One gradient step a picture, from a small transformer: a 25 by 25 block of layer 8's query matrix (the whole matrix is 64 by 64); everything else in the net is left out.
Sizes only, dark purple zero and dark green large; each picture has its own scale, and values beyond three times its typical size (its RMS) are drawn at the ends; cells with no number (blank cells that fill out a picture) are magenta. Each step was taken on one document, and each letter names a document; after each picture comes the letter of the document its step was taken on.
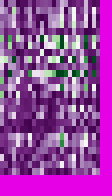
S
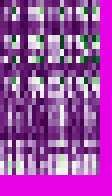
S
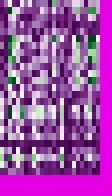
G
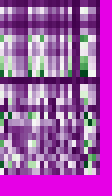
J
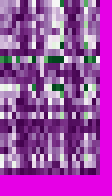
S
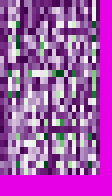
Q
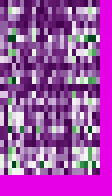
G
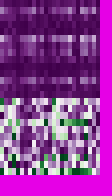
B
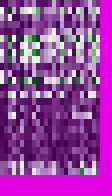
G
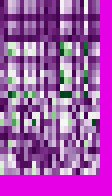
B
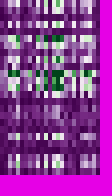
Q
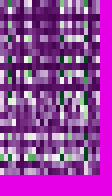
B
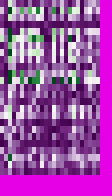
G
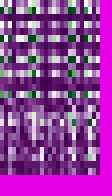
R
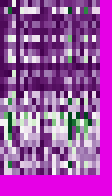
R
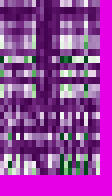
B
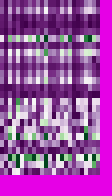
J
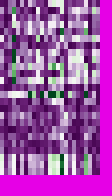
S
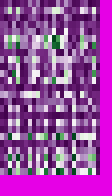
Q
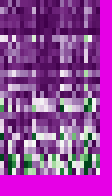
B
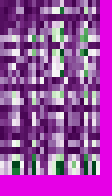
S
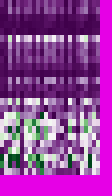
J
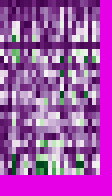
S
